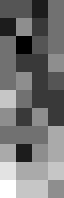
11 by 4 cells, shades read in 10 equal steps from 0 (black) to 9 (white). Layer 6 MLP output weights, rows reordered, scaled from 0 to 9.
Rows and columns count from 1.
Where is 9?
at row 11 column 1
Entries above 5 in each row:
0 0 0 0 0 1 0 1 2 4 3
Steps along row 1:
same down up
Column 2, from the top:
3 5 0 2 5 4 2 4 1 6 7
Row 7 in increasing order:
2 2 5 5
